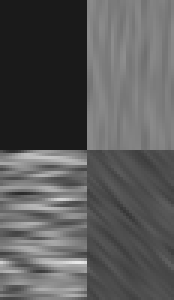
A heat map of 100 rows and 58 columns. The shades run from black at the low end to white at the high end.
It is made of 2 by 2 panels. Panel 1,1: very low, flat. Panel 1,2: middling, streaked downward, faint in contrast. Panel 2,1: middling, streaked across, strong in contrast. Panel 2,2: low, slanting down to the right, faint in contrast.
